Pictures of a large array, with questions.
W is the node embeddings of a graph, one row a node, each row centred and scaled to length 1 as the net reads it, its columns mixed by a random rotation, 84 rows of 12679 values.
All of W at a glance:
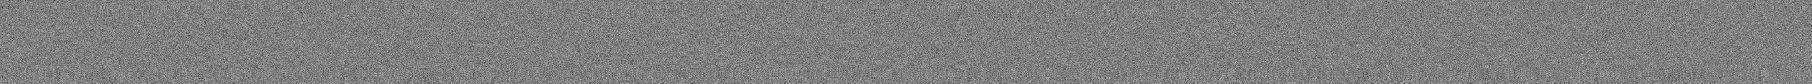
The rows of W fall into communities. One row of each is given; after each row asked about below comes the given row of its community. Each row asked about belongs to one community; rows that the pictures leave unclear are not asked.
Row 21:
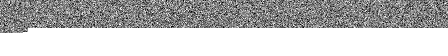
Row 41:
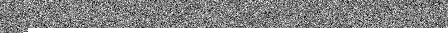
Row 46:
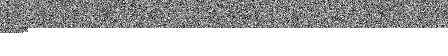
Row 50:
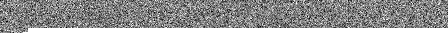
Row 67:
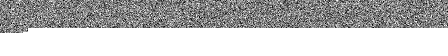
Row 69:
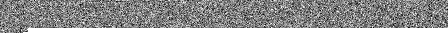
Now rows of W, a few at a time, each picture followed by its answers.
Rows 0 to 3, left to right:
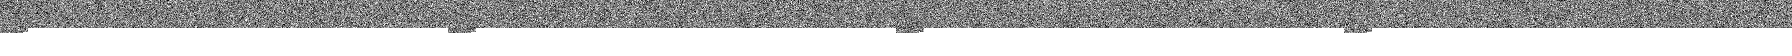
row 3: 67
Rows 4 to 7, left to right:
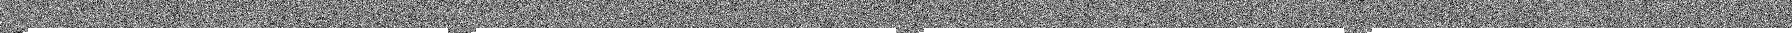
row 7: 46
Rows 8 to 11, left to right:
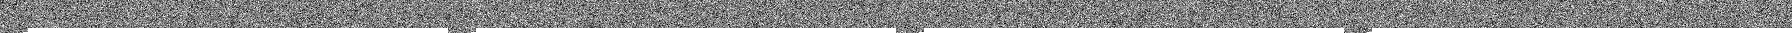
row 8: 21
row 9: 41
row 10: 69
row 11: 67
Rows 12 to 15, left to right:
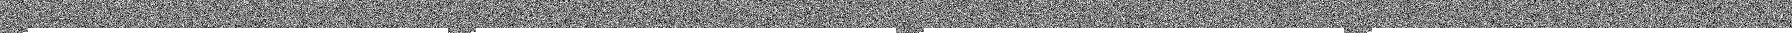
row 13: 69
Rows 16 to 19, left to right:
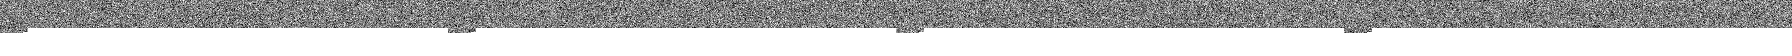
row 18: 50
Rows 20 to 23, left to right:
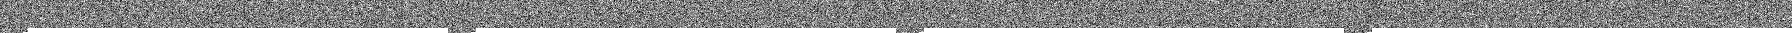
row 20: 69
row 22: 67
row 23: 50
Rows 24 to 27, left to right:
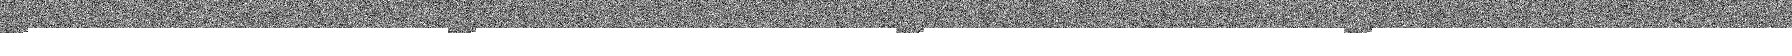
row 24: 41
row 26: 50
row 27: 50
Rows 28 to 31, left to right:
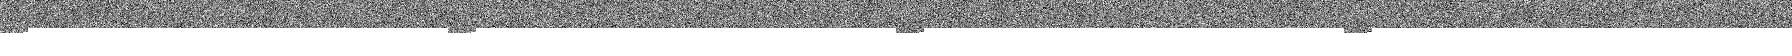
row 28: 46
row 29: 67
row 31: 69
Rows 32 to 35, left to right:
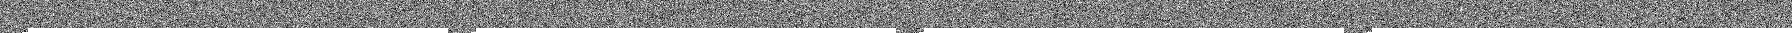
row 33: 67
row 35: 46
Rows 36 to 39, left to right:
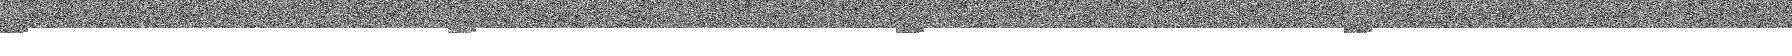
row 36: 50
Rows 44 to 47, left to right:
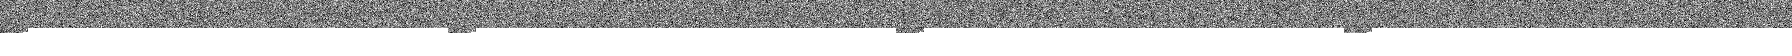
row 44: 67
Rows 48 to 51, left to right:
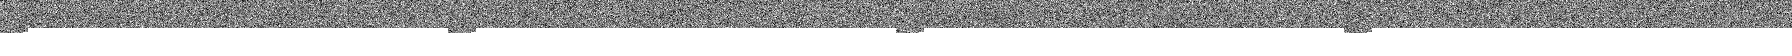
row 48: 50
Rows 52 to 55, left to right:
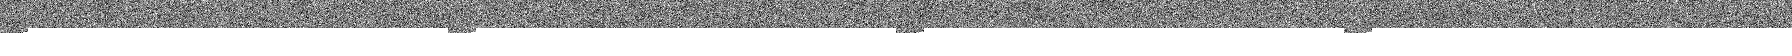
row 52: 69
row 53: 50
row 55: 50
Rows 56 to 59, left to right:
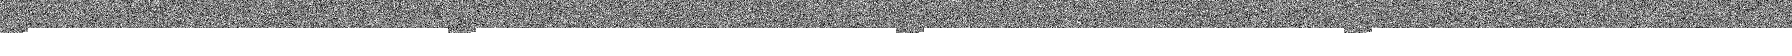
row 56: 50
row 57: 69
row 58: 67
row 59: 46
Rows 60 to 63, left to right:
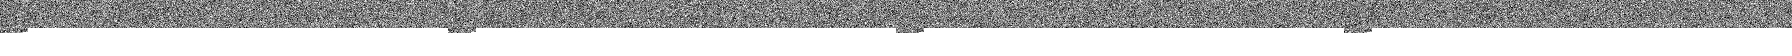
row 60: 21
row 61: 46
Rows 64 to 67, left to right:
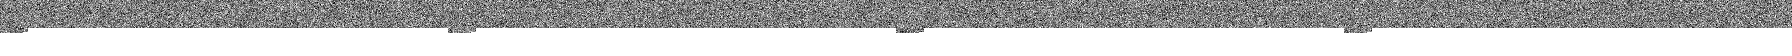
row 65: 67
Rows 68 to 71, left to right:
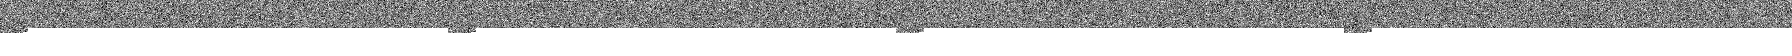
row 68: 69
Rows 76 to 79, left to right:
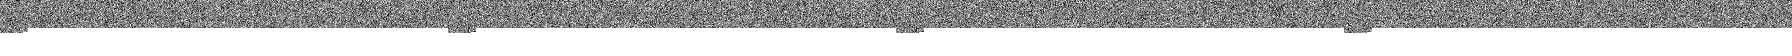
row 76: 46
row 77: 69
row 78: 69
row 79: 21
